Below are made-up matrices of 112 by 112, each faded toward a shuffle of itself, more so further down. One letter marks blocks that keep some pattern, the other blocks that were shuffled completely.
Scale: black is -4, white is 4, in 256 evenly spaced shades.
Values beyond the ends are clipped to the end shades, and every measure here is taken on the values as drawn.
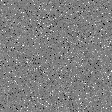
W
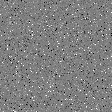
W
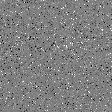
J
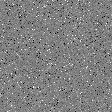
W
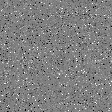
J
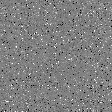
J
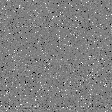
J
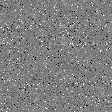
J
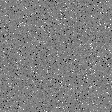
W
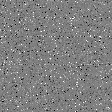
J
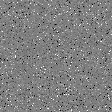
J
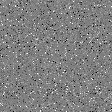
J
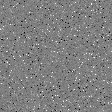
W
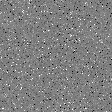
W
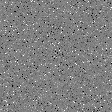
W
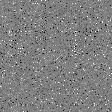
J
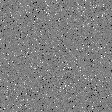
W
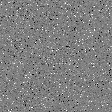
J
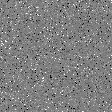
J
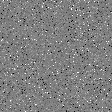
W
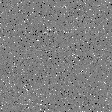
J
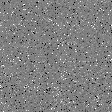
J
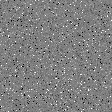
W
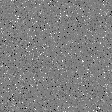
W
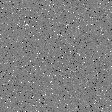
W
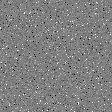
W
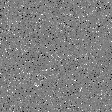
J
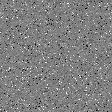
J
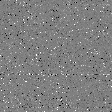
J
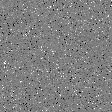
W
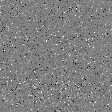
J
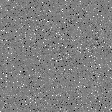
J
